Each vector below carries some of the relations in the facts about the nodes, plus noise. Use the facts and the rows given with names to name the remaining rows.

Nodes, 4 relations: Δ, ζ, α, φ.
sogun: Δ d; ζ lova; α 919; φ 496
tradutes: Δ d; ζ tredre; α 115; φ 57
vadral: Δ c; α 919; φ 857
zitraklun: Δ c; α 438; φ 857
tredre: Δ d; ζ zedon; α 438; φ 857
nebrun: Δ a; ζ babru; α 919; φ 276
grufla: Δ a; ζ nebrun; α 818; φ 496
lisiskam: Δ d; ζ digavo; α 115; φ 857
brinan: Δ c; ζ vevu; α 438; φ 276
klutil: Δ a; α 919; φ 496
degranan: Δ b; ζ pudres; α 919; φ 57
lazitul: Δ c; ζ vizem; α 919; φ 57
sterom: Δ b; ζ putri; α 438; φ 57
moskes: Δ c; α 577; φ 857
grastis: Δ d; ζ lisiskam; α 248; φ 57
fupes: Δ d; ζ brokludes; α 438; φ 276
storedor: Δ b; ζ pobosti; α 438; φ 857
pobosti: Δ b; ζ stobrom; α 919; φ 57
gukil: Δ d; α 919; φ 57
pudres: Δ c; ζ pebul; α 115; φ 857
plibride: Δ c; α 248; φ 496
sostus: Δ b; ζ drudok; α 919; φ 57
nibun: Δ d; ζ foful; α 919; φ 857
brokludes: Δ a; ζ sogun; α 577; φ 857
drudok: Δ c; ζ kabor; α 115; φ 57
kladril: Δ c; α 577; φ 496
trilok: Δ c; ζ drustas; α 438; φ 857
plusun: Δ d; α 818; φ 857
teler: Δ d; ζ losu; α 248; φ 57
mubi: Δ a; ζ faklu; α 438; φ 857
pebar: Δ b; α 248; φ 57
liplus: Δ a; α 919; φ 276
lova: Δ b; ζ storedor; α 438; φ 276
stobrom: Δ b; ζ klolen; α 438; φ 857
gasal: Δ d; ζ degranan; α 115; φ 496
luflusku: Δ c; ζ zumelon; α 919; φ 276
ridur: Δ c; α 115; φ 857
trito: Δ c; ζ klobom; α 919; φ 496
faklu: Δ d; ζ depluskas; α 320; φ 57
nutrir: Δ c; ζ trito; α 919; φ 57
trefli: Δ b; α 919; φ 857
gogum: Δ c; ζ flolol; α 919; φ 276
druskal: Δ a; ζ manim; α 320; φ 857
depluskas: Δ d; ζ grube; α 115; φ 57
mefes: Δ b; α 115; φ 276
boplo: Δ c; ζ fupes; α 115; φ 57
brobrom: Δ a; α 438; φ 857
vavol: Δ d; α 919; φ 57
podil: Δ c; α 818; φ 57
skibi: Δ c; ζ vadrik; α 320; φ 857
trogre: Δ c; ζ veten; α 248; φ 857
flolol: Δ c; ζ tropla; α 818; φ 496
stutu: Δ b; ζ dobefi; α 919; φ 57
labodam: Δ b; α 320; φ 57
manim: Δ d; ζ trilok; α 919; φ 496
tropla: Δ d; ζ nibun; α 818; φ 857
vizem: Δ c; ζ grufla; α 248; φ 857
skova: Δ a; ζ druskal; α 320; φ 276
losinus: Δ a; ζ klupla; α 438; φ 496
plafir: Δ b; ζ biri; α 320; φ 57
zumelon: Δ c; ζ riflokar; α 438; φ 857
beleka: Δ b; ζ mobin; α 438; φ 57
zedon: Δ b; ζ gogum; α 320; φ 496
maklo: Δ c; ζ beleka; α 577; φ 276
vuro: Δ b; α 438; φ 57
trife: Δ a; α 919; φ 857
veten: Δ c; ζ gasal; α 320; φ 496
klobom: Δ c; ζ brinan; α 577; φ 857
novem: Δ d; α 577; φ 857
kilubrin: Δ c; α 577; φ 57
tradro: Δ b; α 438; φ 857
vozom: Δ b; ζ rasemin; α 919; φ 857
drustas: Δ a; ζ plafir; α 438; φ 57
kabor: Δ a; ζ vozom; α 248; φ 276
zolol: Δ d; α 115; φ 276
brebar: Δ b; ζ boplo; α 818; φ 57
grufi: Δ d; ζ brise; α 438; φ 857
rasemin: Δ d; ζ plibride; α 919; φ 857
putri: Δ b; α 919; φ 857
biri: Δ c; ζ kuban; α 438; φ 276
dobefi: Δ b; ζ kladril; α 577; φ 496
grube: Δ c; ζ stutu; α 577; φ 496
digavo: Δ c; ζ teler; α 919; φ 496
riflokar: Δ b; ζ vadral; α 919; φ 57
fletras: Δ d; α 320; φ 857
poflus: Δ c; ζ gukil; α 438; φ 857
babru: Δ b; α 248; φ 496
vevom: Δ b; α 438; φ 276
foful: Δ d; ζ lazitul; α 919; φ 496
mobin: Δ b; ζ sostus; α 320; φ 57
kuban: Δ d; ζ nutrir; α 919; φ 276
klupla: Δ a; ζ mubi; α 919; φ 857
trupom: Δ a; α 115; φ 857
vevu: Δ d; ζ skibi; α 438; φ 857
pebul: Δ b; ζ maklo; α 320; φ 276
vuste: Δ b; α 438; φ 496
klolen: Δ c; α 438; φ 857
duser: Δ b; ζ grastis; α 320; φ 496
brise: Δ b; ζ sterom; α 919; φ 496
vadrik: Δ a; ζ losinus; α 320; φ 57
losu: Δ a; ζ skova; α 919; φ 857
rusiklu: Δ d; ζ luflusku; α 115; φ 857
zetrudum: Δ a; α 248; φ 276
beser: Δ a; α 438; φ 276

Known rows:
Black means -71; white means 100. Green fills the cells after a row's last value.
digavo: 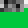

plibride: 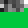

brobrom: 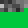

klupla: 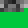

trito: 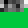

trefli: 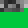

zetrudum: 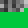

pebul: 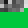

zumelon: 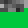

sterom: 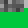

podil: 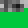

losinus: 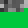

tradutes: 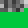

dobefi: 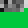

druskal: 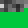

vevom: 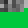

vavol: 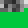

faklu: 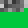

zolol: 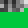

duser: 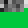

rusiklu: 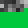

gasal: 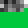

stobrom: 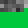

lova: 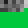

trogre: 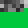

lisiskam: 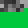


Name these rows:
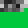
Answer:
klutil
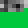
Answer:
grufla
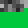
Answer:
ridur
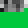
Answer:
grube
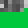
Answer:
labodam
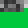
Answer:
vozom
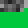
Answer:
brokludes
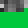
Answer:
skibi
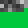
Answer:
plusun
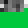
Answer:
veten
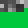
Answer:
tropla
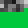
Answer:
nibun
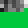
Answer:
babru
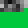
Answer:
vadral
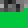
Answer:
losu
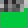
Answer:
nebrun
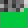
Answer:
kabor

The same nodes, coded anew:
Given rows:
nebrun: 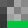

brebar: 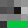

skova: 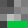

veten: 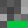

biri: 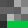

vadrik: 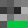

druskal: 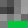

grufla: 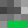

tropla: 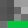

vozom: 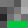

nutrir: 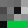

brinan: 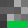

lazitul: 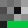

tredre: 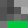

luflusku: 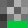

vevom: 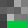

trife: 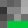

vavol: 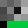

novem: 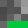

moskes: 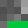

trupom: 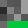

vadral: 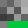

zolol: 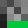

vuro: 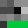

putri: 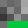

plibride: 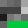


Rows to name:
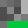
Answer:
brise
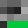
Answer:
mobin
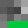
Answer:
flolol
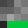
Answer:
pebul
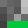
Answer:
digavo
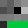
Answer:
kilubrin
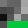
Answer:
rasemin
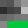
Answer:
losinus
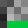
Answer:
zetrudum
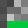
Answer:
beser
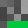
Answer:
ridur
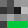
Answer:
drustas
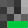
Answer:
gasal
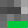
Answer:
vuste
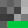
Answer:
foful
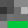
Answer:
mubi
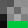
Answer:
kuban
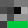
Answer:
faklu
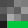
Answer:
maklo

